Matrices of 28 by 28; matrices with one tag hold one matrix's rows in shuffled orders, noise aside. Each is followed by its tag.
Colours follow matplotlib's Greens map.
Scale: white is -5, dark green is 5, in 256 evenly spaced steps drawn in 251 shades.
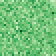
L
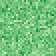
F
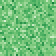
L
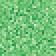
L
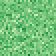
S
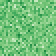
S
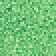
S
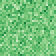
S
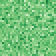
F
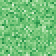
F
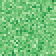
L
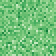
S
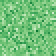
L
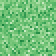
F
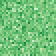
S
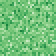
F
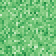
S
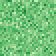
S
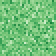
F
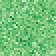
L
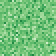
L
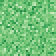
L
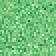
S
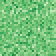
L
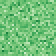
F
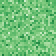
F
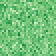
S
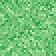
F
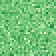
F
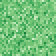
S
